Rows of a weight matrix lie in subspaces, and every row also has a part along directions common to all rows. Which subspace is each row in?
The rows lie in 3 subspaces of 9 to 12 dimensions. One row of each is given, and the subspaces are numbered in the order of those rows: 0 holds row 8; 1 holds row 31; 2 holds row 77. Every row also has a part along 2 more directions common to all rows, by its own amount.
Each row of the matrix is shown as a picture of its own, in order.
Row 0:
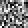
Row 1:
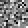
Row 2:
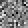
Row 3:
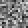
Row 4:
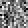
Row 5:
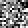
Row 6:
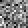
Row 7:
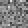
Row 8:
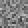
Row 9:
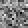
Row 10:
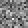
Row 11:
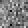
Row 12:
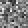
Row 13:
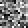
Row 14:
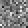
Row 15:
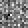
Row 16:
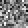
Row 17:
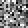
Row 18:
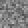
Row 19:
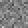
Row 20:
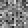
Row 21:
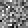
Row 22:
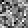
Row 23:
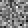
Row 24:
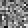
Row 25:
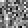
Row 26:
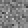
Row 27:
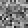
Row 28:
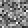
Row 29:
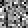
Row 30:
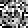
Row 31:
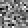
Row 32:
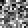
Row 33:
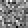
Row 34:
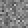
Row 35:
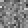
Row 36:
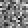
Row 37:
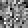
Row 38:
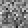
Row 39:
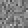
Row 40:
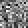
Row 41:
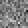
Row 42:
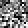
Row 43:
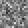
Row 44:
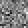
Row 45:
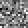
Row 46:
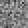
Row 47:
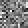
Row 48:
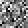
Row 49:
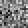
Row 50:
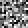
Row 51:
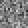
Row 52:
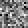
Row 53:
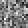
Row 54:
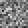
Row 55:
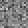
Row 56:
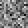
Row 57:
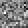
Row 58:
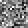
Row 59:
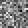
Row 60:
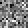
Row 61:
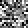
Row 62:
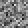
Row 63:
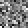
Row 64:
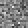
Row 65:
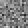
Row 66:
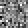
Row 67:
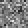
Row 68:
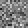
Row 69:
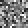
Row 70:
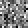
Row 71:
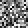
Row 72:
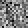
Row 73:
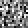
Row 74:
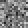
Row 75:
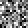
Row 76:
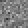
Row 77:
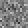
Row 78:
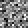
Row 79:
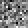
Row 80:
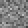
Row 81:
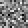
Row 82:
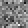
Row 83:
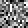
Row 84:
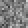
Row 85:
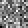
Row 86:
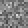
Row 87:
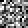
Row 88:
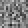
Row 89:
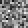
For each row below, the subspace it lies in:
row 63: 1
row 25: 0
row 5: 1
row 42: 1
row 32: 0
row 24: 0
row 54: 2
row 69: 1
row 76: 0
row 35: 0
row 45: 1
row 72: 0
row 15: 1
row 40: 0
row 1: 1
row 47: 1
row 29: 0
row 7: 2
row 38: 0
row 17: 1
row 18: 0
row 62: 2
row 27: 2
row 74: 2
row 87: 0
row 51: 0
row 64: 1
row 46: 1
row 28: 2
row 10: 2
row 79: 2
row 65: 1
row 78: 0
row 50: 2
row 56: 1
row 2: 2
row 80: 2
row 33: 2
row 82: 2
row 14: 0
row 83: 2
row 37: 2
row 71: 1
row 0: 2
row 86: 0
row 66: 0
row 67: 0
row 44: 1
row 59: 0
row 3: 1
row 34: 2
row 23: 0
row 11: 2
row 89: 1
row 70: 0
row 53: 2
